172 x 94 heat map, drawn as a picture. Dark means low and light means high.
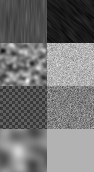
It is made of 4 by 2 panels. Panel 1,1: low, streaked downward, faint in contrast. Panel 1,2: very low, slanting down to the right, faint in contrast. Panel 2,1: middling, blotchy, strong in contrast. Panel 2,2: high, fine-grained. Panel 3,1: low, checkered. Panel 3,2: middling, fine-grained. Panel 4,1: middling, smooth, strong in contrast. Panel 4,2: high, flat.
